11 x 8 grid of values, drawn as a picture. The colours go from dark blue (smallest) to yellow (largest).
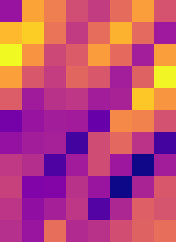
The ninth with the highest average is the top left. Overall the values sit about 50% of the way up the scale. The middle left is the calmest part.
